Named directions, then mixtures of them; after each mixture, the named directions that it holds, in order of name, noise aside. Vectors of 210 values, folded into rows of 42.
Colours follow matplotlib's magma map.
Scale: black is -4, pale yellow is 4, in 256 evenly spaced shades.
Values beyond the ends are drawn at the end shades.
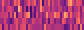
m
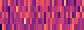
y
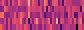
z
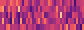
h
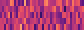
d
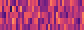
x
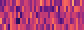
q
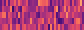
q, x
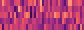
m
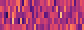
h, q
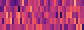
h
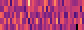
z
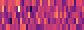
h, m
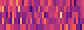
h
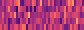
h, m, q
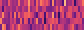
q, y, z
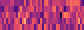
d, h, m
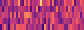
m, q, y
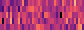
h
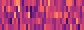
h, m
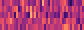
m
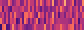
q, x, y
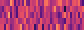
d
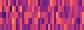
x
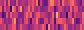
x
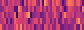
d, m, z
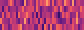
d, q, y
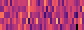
z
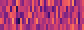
h, q, x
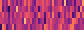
y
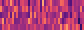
h, m, z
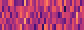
d, y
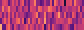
q, y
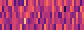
d, x, y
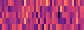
d, q, y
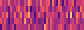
m, y
